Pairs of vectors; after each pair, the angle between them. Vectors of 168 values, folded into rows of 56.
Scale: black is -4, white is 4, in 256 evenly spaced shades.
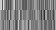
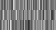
orthogonal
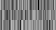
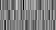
orthogonal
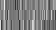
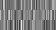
partly aligned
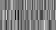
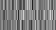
orthogonal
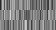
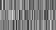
partly aligned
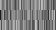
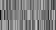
nearly parallel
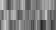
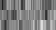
nearly opposite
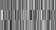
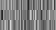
nearly opposite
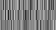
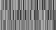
partly aligned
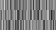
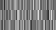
nearly opposite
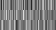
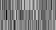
partly opposed
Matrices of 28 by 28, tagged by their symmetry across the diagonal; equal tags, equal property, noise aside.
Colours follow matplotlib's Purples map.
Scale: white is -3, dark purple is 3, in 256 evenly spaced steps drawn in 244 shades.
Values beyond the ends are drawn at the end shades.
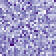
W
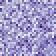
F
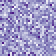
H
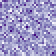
F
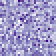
W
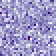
H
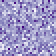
H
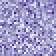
H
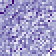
F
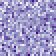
H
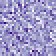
W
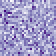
H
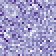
F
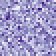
W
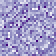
F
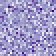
W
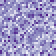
F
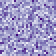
H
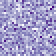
H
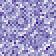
F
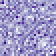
F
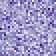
H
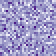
W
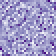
F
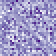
W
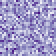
W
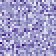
W
